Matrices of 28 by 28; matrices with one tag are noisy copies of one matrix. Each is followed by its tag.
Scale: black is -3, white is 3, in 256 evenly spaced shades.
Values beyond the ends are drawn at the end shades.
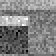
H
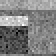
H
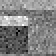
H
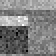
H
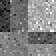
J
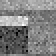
H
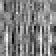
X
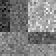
J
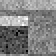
H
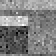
H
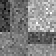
J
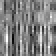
X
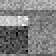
H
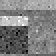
H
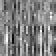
X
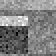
H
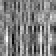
X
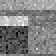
H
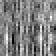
X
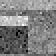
H
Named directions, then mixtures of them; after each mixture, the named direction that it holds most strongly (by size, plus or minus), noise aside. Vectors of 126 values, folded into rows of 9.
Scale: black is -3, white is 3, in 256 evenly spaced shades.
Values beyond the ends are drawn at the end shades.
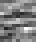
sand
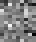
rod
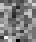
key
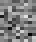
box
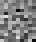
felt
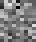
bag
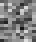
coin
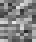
coin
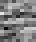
sand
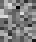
bag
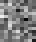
felt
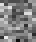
key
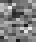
key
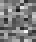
coin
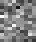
box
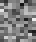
rod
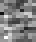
sand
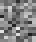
box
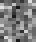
key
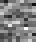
sand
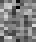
bag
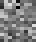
bag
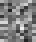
coin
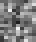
coin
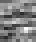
sand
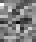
coin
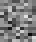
box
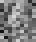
key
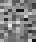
felt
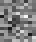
box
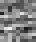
sand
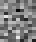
felt
